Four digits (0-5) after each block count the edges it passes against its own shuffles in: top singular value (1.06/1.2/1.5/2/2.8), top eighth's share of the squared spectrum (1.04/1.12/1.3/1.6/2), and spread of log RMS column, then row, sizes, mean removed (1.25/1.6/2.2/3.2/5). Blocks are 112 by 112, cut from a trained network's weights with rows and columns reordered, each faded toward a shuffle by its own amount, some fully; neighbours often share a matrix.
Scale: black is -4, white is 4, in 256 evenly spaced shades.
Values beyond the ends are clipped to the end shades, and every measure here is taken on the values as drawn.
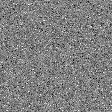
1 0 0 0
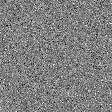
0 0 0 0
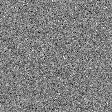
0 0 0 0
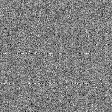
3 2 0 2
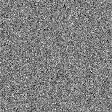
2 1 0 1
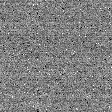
2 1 1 0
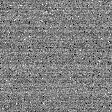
3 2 1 0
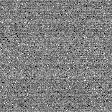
3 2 1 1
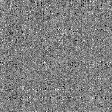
3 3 1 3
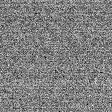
3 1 0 0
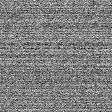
4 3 1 1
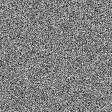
0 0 0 0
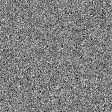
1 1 0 0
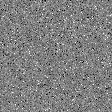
1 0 0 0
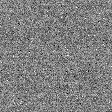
1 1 0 0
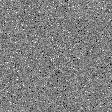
0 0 0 0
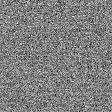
1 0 0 0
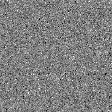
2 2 1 1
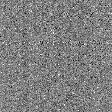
2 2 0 2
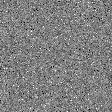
0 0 0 0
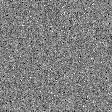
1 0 0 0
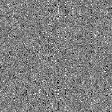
3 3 3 1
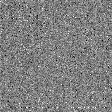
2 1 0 1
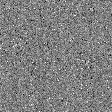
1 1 0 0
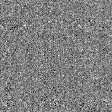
2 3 1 2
